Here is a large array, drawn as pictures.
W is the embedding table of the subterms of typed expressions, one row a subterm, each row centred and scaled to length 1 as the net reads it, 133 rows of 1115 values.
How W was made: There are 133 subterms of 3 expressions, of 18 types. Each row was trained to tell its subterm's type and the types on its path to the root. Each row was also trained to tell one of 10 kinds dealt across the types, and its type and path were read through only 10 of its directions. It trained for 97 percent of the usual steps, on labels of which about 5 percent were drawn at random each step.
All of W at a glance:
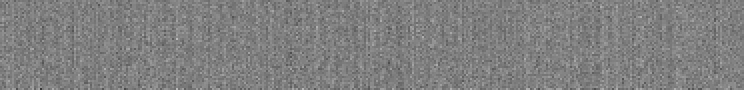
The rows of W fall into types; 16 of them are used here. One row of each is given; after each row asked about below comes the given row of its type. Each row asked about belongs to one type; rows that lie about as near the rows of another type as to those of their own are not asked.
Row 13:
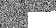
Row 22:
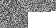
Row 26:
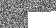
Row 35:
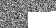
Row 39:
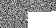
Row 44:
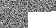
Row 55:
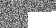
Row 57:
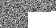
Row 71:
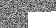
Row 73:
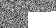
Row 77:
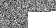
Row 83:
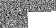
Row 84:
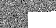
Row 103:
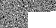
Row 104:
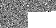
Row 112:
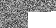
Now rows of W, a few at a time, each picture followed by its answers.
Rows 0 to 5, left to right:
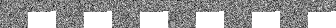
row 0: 13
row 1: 13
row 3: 22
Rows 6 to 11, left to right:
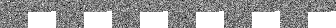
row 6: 84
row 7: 104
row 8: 57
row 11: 77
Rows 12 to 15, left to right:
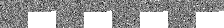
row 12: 22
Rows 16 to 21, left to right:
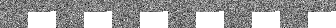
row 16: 35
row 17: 77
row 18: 77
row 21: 84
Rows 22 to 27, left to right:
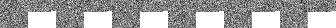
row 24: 73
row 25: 44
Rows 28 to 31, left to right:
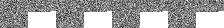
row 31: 77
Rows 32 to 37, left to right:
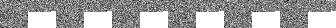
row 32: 44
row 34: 55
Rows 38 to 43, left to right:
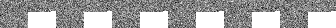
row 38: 103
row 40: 39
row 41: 39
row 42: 55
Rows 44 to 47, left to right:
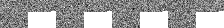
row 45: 39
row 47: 35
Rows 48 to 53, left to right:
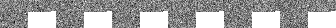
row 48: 55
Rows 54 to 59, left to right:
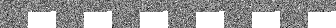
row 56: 44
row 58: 77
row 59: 55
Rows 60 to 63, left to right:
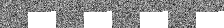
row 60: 77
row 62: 104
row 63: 57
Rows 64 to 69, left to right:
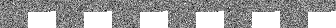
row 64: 103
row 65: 13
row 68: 35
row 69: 22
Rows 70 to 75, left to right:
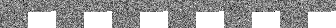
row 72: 83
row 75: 22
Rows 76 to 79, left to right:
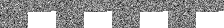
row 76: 44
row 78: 112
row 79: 35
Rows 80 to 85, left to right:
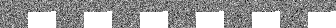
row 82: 13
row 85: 35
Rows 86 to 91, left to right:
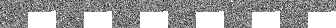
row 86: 22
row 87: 39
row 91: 44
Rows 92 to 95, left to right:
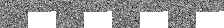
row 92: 71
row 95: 57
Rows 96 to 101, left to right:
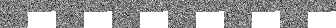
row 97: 44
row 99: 57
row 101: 39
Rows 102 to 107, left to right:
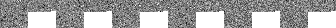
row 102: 104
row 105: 112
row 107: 22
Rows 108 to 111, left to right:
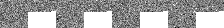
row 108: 55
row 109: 104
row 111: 103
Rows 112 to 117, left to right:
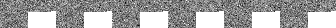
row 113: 13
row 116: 39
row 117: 13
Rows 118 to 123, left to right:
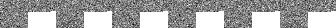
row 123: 112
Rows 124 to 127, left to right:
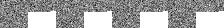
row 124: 104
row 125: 71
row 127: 57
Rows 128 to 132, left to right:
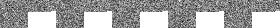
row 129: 84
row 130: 35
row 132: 55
